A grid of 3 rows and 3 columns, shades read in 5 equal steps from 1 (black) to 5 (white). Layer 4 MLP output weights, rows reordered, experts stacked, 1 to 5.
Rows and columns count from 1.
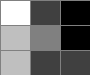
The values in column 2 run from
2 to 3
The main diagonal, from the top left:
5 3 2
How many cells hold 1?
2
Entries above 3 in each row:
1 1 1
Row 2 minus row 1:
-1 1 0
